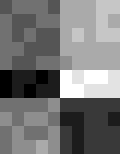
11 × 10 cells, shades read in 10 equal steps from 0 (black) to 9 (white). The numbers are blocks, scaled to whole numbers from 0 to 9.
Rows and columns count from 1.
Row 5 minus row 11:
0 -2 -2 -2 -1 3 5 4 4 4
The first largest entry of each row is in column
9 9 7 6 7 6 6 5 1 2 4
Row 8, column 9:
2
